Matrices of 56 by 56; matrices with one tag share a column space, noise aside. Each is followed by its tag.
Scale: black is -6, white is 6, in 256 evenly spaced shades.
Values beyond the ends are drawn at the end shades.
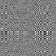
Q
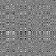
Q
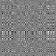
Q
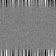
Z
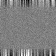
Z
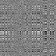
Q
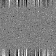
Z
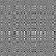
Q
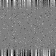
Z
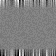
Z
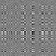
Q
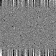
Z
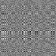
Q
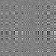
Q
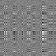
Q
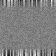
Z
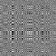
Q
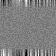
Z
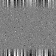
Z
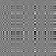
Q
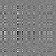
Q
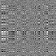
Q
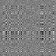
Q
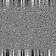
Z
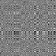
Q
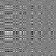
Q
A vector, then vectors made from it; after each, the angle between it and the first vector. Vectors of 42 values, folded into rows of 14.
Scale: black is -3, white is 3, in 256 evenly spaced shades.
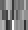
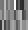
orthogonal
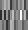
orthogonal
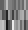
nearly parallel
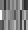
orthogonal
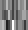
nearly parallel
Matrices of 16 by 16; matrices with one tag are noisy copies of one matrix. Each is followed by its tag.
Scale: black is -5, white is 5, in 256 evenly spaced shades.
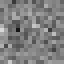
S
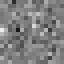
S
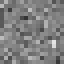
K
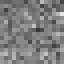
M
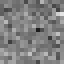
M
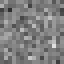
K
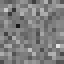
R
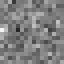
S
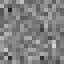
K
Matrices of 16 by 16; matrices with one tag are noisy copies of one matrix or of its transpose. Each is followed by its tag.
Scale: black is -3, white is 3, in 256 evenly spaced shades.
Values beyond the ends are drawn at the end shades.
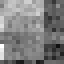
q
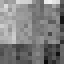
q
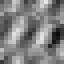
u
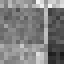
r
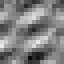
u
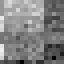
q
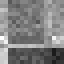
r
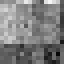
q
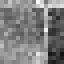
r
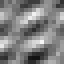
u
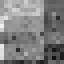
q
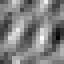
u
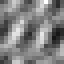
u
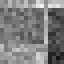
r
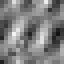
u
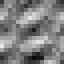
u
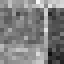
r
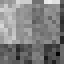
q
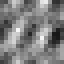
u
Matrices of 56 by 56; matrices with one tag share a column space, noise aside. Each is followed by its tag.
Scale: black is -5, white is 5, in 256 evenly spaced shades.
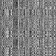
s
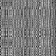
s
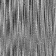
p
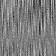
p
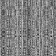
s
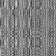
s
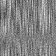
p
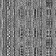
s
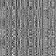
s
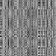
s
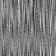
p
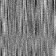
p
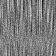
p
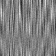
p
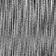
p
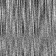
p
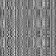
s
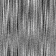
p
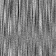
p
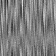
p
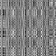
s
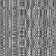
s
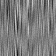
p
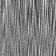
p
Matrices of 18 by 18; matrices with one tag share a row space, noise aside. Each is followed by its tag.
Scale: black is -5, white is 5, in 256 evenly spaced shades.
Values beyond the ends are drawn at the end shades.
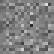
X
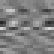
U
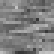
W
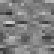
U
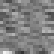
U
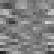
U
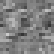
U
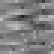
W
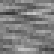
W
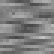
W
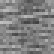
W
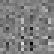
X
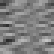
U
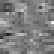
U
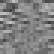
U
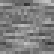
W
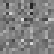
X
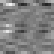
U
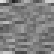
U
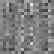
X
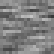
W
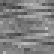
W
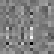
X
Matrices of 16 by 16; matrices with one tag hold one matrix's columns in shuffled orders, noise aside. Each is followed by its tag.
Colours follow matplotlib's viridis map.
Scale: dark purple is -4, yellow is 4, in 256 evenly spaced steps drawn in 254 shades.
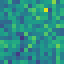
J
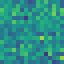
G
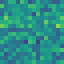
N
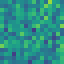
J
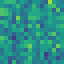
J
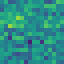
N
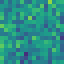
J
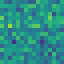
N
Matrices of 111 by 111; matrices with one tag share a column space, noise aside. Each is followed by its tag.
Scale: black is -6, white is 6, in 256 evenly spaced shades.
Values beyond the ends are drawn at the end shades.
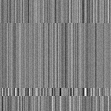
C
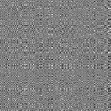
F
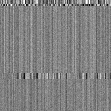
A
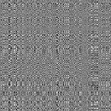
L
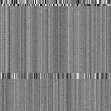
A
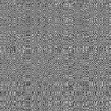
L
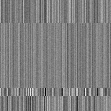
C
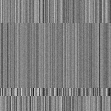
C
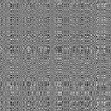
L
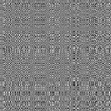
L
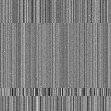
C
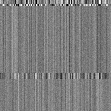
A
